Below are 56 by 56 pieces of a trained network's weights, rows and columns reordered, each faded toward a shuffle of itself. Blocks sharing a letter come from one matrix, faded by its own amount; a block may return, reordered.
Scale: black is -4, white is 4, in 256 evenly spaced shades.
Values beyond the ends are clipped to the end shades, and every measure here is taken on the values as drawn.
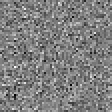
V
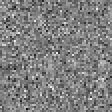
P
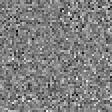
P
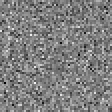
P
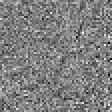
V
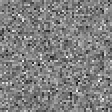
P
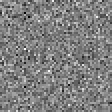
V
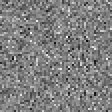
P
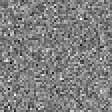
V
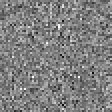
V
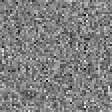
V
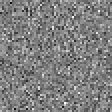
P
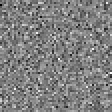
P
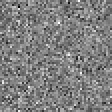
V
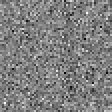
P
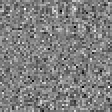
P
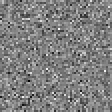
P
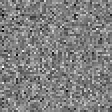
V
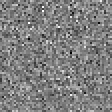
V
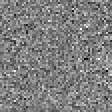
V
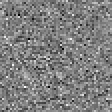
P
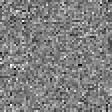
V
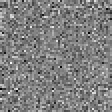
P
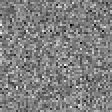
V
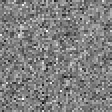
V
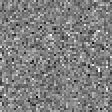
P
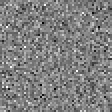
P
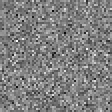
V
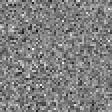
P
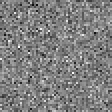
P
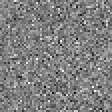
P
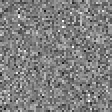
V
